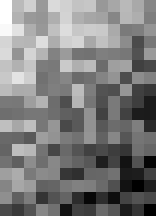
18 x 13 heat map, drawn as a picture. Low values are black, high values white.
Ninth with the highest average: top left. Mirror symmetry: none. Slope: up to the top left. Histogram: bell-shaped. Stripes: none. Odd rows or columns: none. Ninth with the lowest average: bottom right.
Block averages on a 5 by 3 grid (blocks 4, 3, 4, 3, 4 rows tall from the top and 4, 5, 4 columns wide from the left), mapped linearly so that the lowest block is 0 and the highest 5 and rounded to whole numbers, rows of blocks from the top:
5 5 3 | 5 3 2 | 3 2 1 | 3 2 1 | 2 1 0
